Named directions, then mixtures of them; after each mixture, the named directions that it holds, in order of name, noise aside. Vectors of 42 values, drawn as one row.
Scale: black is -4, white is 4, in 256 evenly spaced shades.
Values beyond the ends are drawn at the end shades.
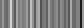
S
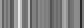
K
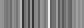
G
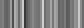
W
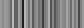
G, W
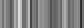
K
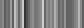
W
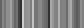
G, K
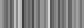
G, K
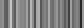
S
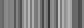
G, W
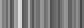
G, K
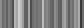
K, W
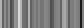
K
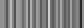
G, S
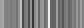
G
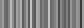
G, S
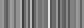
G, S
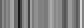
K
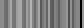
K, S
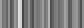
G, K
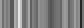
K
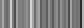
S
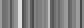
G, K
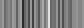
G
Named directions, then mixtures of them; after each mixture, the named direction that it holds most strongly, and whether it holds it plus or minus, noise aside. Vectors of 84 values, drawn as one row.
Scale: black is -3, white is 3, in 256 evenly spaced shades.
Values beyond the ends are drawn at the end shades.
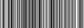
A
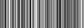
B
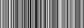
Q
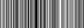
Q, plus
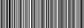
Q, minus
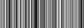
B, minus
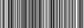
A, plus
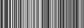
A, minus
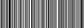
Q, minus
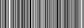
B, plus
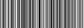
A, plus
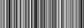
B, minus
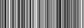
B, plus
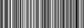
A, minus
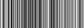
A, plus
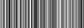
B, minus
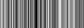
Q, plus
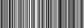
Q, minus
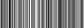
Q, minus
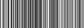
Q, plus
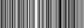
Q, minus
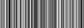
B, minus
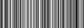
A, minus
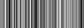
B, minus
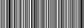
B, minus
